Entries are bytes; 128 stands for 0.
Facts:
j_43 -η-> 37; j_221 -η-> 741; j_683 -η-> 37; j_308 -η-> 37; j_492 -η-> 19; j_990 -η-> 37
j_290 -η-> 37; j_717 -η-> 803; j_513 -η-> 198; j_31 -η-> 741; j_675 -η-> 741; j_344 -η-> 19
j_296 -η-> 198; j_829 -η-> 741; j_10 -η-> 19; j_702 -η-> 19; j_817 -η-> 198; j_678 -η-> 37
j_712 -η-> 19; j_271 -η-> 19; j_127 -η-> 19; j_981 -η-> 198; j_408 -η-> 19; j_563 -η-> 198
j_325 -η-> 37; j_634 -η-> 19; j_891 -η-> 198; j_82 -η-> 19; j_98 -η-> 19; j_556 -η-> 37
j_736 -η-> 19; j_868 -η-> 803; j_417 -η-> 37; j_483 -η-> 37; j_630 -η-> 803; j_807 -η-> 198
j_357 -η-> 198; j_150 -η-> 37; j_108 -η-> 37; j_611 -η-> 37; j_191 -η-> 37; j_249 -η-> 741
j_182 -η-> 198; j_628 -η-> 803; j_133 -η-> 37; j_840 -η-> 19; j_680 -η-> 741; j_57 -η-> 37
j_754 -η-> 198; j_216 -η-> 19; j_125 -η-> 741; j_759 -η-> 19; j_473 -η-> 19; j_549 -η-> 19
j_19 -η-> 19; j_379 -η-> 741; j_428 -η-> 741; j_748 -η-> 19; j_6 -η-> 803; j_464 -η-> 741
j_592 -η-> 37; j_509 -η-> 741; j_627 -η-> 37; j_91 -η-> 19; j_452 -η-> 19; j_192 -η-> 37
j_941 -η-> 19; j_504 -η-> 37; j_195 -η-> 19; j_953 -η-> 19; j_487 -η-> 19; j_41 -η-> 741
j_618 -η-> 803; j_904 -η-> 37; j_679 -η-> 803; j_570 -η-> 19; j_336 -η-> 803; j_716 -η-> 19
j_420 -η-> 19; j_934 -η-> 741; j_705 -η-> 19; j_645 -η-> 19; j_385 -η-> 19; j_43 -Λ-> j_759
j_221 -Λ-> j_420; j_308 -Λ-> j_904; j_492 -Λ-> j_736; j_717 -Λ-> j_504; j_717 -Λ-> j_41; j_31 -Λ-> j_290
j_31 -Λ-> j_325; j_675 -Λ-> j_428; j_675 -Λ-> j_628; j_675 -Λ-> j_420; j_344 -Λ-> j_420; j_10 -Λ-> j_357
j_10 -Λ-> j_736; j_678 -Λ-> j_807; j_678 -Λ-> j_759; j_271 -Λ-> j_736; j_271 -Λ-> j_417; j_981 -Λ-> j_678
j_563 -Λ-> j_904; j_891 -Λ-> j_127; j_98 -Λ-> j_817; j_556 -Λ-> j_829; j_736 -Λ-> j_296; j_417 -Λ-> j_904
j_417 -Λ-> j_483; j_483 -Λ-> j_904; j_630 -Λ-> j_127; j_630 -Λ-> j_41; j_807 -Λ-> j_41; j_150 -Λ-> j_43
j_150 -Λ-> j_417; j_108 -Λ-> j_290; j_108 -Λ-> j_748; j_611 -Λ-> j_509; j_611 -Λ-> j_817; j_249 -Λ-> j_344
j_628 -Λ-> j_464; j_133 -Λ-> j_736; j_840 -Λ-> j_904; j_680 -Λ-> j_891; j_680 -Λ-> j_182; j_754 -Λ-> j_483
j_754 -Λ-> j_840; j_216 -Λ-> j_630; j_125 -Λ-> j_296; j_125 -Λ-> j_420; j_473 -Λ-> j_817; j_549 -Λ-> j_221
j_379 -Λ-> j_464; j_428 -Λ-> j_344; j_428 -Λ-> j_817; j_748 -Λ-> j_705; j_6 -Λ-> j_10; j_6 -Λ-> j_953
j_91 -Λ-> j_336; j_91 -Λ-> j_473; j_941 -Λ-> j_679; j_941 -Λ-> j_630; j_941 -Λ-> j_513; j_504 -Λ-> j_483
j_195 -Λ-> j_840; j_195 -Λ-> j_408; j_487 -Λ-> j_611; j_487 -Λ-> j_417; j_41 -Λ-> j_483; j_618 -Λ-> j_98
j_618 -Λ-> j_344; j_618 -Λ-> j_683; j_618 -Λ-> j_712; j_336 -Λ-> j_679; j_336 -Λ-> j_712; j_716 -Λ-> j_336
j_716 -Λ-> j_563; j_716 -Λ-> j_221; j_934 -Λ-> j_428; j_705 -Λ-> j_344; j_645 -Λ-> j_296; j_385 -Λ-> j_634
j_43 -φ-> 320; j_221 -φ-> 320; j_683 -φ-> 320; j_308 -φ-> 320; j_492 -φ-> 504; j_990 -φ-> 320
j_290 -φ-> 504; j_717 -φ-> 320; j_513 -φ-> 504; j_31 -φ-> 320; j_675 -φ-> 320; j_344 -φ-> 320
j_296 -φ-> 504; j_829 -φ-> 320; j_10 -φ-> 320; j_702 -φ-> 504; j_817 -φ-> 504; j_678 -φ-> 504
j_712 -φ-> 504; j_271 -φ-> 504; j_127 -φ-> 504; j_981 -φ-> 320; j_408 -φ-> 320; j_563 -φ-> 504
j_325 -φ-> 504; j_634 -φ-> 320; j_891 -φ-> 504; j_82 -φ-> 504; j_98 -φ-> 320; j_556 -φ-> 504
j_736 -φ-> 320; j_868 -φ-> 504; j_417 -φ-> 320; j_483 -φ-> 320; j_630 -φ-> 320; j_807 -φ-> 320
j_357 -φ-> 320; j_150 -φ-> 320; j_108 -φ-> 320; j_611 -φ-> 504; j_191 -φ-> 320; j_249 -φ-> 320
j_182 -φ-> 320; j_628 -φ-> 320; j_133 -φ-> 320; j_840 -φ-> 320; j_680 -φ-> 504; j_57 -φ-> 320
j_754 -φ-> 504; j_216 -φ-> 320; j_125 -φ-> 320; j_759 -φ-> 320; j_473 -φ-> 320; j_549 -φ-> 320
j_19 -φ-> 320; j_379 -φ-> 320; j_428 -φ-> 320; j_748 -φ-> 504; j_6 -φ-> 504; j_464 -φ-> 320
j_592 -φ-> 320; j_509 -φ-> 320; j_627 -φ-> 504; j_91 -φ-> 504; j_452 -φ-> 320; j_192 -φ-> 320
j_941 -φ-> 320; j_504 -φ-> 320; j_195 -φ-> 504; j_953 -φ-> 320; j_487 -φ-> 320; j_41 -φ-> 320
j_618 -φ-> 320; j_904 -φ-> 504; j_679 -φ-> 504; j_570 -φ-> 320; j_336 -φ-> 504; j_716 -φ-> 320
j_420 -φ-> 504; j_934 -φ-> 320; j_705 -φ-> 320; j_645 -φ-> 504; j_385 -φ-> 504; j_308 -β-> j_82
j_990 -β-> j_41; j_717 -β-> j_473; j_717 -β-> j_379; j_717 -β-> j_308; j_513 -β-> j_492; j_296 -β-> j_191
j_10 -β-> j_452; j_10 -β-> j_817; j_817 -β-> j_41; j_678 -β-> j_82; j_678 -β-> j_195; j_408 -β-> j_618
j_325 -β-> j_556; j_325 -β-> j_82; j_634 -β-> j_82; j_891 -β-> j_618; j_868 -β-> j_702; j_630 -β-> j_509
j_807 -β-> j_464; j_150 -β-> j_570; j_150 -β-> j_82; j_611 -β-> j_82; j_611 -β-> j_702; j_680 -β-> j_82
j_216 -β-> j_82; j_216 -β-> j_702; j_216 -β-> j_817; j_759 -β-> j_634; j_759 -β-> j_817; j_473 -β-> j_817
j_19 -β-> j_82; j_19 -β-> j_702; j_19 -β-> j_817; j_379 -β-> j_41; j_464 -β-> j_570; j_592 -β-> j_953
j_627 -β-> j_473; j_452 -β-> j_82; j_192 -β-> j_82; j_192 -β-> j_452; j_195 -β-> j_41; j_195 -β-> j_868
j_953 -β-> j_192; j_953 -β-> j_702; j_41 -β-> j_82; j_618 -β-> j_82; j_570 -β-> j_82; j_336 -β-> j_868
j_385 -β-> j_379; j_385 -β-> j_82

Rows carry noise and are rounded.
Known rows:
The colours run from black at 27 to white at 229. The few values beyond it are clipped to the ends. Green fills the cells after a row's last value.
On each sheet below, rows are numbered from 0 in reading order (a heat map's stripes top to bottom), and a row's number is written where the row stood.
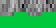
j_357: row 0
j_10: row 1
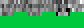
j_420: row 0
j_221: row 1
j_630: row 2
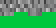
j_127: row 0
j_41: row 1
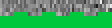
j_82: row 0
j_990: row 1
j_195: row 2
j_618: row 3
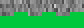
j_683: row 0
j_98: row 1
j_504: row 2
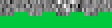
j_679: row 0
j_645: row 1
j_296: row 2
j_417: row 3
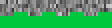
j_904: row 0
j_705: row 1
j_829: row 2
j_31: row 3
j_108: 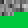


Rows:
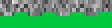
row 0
j_891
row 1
j_150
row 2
j_182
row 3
j_953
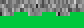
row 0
j_680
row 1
j_628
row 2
j_290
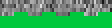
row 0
j_125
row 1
j_736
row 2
j_611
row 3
j_492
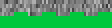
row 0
j_43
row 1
j_344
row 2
j_308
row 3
j_133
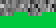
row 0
j_216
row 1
j_513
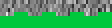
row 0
j_385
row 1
j_91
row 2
j_408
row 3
j_556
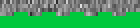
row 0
j_487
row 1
j_325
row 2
j_271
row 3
j_717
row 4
j_563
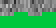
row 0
j_981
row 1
j_868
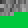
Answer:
j_941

